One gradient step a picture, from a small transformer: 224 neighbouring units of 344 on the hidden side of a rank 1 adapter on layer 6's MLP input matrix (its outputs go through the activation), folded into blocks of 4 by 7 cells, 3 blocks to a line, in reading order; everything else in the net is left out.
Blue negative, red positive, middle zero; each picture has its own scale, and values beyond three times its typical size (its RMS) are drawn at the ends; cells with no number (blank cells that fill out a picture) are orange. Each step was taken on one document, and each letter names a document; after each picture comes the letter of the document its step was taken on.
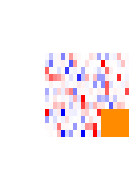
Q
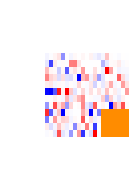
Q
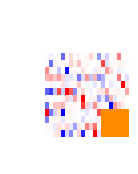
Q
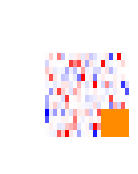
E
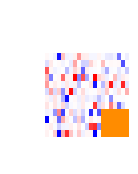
E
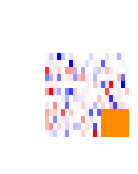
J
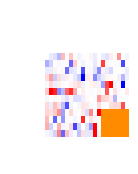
J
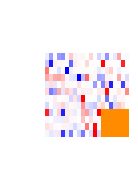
Q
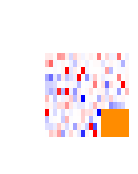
Q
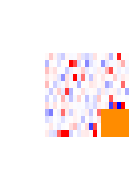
E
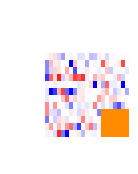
J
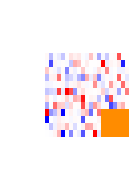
Q
